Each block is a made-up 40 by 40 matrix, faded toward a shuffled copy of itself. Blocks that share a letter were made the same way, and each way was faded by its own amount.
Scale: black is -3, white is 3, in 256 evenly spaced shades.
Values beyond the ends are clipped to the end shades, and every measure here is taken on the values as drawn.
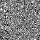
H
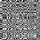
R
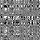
R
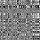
R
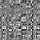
R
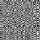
R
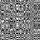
R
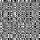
R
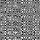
R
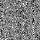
H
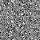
H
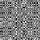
R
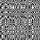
R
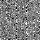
H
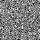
H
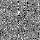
H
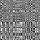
R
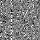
H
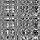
R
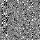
H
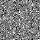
H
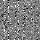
H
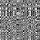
R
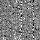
H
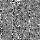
H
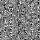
H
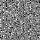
H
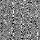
H
